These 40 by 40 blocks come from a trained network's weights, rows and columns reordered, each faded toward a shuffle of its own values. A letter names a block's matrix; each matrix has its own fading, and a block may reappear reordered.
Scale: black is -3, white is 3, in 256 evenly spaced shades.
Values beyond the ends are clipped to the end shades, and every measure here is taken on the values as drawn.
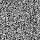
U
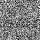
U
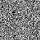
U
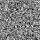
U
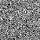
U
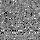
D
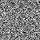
U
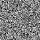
U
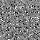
D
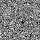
U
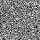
U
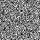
U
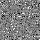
D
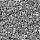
U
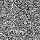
U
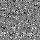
D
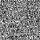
U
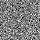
D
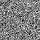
U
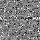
D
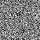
U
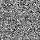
U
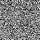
U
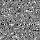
D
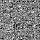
D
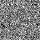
U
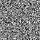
U
